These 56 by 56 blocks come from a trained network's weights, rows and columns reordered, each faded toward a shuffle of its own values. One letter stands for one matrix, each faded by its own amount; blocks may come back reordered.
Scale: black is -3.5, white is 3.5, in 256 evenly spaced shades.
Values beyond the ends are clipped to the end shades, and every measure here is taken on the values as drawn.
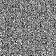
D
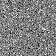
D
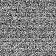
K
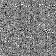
D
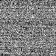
K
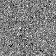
D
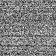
K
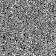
D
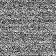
K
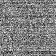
K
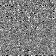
D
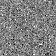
D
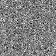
D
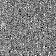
D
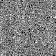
D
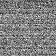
K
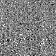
D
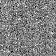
D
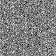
D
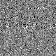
D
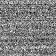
K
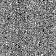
D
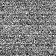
K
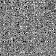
D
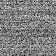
K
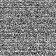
K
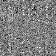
D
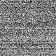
K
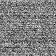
K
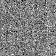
D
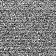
K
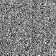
D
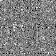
D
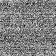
K
